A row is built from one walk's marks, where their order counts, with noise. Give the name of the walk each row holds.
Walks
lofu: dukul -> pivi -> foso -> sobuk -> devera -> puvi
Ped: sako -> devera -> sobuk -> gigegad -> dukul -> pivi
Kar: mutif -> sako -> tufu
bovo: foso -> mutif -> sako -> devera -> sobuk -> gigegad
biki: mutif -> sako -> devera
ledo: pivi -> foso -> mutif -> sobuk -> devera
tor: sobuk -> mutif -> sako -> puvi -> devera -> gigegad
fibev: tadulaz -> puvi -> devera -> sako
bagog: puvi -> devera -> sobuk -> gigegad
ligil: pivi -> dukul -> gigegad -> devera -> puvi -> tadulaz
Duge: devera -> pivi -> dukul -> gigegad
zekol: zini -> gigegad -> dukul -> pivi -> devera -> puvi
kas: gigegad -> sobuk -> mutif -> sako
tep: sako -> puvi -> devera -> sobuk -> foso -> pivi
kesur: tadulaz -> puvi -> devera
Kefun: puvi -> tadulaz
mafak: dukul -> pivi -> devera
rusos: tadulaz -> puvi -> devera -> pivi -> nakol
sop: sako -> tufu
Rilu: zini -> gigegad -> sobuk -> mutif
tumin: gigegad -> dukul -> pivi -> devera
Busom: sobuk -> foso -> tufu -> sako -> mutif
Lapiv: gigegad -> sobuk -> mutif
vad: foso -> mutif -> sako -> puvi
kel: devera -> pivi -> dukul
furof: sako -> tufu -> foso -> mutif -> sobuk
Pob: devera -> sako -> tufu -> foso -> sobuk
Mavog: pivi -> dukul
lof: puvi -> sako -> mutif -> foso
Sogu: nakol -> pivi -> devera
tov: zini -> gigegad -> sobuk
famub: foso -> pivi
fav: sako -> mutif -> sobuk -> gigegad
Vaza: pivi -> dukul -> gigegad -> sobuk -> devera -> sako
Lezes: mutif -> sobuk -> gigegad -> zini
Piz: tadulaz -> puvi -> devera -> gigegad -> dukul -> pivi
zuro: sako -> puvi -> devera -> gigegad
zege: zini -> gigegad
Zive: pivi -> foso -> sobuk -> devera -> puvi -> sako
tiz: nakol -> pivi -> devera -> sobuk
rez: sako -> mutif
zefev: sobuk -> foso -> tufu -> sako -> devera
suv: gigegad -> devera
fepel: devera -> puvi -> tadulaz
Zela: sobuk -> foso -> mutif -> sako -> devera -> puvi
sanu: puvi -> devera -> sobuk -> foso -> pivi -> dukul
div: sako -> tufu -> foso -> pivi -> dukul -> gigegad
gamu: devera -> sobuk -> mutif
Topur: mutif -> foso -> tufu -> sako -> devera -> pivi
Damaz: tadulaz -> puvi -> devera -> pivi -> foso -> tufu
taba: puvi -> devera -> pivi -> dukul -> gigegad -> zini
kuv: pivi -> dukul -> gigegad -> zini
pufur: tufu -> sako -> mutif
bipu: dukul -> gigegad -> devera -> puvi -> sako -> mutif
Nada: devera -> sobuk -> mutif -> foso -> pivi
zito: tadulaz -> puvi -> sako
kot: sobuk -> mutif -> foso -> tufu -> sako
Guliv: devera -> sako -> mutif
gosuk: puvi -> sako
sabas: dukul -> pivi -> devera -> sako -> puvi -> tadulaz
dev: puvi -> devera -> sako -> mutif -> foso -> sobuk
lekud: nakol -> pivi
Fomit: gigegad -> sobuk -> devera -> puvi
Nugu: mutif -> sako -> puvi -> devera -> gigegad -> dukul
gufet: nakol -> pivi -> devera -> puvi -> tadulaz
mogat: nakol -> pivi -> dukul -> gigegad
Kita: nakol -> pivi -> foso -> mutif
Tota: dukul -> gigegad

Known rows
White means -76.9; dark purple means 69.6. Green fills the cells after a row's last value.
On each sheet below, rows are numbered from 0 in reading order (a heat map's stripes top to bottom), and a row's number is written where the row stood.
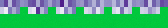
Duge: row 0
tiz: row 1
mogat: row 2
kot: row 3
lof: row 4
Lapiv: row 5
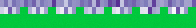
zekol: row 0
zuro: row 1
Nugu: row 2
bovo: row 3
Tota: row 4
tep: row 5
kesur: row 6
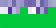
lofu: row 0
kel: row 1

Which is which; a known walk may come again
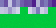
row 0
fav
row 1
tov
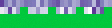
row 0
Pob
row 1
kas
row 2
fepel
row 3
mafak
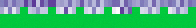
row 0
zuro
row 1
Rilu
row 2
Zela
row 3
vad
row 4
kel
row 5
Busom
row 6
furof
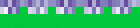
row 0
tumin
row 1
kot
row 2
Duge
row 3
taba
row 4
Topur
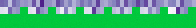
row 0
Ped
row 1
Nada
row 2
Kefun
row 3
tep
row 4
bovo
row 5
div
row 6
sanu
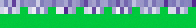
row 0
lof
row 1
Nugu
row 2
lofu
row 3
zefev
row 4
rusos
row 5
tor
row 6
Fomit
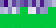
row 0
zege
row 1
famub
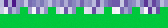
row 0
Kita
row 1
gufet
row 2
zekol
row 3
dev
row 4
Mavog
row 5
Sogu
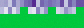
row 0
bipu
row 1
Tota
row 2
Lapiv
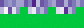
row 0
kesur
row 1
mogat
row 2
tiz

